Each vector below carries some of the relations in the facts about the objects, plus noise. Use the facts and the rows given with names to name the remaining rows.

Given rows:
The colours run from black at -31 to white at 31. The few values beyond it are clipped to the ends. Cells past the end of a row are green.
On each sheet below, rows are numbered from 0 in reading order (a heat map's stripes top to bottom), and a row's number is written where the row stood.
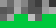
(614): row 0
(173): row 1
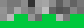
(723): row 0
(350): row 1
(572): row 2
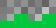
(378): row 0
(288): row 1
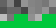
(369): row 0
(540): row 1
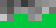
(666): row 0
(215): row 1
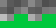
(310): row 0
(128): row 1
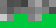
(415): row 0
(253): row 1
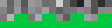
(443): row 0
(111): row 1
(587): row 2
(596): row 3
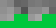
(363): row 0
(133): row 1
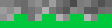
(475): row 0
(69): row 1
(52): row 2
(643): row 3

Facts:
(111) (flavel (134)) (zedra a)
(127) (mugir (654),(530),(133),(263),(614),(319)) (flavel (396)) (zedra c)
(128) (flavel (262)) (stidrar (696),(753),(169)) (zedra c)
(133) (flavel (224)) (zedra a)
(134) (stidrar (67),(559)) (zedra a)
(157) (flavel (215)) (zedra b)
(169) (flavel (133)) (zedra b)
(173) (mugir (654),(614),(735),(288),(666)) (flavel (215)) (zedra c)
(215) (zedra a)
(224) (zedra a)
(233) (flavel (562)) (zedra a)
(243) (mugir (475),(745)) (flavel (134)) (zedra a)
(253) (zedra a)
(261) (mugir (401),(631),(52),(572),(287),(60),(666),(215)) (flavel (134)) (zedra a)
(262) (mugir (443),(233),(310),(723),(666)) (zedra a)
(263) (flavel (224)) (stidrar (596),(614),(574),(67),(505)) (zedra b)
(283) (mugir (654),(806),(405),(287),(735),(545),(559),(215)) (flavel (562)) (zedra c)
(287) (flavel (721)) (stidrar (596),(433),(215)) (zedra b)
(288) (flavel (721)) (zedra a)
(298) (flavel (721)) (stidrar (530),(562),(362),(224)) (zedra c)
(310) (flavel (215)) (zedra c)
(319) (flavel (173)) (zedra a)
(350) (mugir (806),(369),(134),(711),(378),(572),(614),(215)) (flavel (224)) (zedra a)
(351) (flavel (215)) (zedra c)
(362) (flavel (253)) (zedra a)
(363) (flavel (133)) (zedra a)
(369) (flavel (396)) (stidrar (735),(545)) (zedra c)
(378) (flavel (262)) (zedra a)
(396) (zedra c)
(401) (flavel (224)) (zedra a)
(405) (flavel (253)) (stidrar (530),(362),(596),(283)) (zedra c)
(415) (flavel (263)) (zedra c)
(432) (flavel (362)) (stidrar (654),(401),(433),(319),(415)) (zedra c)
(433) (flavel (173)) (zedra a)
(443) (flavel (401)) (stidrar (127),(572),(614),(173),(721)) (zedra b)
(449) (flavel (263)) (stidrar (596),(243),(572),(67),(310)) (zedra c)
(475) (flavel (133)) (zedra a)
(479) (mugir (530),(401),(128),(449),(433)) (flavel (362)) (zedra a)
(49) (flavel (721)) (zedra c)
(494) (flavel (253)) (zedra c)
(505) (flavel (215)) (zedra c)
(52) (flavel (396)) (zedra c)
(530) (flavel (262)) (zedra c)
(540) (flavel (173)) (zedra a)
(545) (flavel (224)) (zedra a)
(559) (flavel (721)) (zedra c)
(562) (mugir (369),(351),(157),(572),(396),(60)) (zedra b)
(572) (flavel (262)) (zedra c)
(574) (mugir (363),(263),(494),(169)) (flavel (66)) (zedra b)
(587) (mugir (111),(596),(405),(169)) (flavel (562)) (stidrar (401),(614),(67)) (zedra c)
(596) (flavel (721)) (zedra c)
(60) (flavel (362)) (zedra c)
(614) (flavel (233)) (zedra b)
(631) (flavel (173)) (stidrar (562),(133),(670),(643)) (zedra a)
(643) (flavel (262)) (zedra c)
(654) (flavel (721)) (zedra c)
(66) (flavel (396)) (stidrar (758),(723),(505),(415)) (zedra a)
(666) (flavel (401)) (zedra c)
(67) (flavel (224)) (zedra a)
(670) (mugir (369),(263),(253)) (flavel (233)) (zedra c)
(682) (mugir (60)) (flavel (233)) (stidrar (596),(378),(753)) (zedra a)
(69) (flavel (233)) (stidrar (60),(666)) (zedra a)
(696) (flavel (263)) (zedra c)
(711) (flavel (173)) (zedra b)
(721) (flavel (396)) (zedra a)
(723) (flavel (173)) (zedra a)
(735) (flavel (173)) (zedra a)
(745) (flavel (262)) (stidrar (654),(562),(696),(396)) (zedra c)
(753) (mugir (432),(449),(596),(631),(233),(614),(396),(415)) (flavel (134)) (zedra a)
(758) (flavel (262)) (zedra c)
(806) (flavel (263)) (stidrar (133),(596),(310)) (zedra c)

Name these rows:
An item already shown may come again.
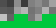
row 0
(173)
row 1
(69)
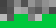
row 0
(283)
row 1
(711)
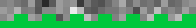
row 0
(401)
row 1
(596)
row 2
(262)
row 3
(505)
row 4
(253)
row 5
(288)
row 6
(735)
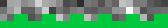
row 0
(350)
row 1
(562)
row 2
(449)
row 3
(351)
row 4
(261)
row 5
(127)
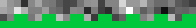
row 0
(753)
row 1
(362)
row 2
(654)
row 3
(670)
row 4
(682)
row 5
(263)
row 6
(127)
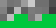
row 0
(287)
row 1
(169)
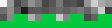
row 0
(574)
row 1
(494)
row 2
(415)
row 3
(562)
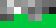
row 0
(682)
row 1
(263)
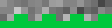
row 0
(233)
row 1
(69)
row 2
(157)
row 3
(396)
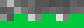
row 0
(60)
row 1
(696)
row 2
(806)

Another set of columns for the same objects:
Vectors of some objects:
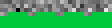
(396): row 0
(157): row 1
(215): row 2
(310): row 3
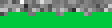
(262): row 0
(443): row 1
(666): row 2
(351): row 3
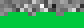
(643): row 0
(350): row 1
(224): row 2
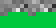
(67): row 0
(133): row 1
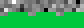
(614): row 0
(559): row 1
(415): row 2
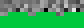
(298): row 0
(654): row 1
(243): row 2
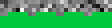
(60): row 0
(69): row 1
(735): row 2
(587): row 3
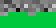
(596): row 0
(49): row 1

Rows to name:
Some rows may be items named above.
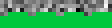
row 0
(243)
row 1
(233)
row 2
(753)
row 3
(682)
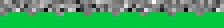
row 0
(215)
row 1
(173)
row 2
(753)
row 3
(169)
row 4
(127)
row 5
(614)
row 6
(283)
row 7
(806)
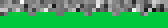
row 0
(262)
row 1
(401)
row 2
(362)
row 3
(263)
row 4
(696)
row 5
(574)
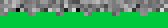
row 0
(173)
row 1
(666)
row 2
(243)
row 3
(711)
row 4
(288)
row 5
(572)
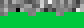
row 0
(283)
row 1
(562)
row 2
(806)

